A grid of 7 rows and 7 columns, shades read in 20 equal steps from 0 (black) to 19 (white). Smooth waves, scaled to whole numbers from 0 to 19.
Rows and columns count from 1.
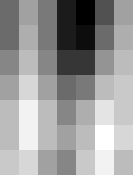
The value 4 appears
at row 3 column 4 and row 3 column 5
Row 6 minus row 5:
0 0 0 2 1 2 1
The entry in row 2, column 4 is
2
